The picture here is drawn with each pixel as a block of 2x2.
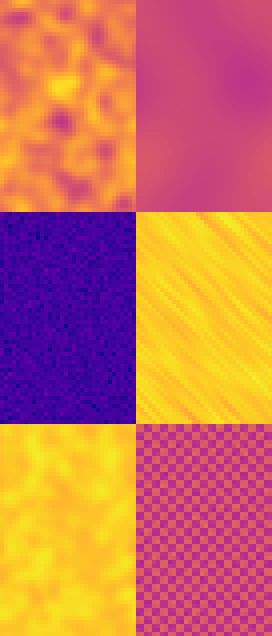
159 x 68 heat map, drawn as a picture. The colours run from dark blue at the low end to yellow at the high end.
It is made of 3 by 2 panels. Panel 1,1: high, blotchy. Panel 1,2: middling, smooth, faint in contrast. Panel 2,1: very low, fine-grained, faint in contrast. Panel 2,2: very high, slanting down to the right, faint in contrast. Panel 3,1: very high, blotchy, faint in contrast. Panel 3,2: middling, checkered.
